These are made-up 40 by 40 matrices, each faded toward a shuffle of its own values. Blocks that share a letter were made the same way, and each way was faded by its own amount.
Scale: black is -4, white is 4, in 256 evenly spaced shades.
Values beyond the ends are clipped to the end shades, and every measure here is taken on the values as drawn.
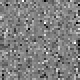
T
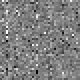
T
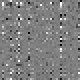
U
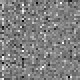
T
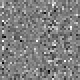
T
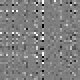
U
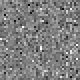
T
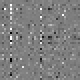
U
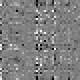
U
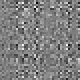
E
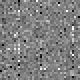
T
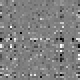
U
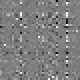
U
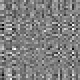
E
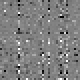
U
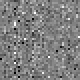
T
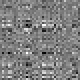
E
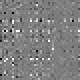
U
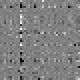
U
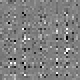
U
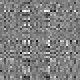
E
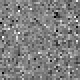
T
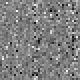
T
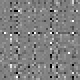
U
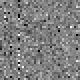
T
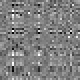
E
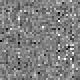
T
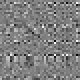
E
